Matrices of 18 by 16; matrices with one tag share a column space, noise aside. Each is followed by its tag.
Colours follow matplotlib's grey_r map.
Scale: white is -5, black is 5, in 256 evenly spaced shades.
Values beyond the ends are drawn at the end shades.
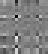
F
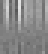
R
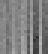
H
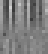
R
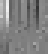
R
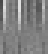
R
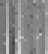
H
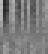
R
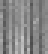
H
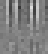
R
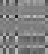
F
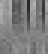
R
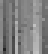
H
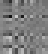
F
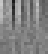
R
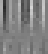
R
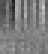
R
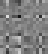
F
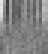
R
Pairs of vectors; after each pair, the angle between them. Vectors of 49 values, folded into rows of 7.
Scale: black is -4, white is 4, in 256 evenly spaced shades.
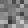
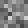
partly opposed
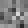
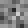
nearly parallel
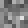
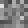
partly aligned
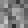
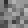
partly opposed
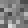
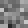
nearly opposite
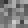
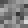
partly aligned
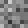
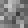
partly aligned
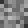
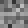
orthogonal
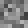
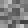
partly opposed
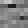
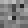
partly aligned
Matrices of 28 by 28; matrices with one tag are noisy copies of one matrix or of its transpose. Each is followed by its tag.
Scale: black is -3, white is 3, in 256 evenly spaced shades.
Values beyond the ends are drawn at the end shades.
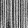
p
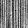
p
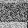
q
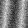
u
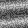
u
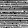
p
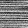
p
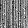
p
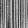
p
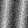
u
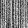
p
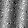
u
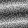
u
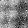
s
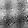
s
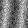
u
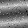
u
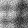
s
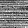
p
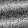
u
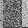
q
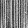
p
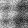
s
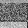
q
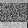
q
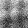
s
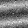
u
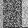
q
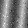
u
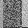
q
